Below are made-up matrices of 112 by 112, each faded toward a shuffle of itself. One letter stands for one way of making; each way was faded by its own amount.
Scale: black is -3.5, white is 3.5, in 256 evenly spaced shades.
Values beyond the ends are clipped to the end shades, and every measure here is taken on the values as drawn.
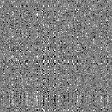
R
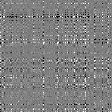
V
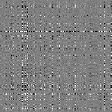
V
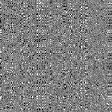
R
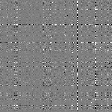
V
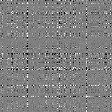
V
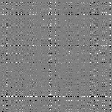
V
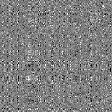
R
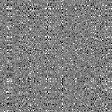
R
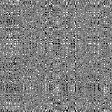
R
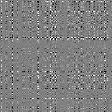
V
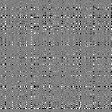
V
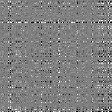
V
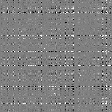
V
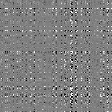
V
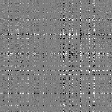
V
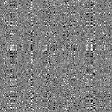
R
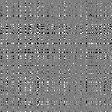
V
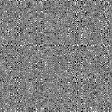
R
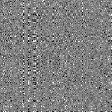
R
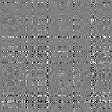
V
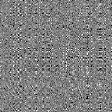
R
